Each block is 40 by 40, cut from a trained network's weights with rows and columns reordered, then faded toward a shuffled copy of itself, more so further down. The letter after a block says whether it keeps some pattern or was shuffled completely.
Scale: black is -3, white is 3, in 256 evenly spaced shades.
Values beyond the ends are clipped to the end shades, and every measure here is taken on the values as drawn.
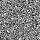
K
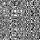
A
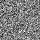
K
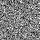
K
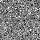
K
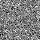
K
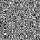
A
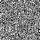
A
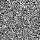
A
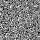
K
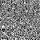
A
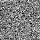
K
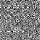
A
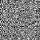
A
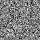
K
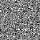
A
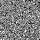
K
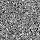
K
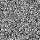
A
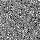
K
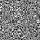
A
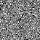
A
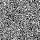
K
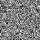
A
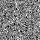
K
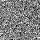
K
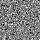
K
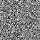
A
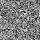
A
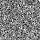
K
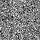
K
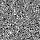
K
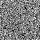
K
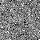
K
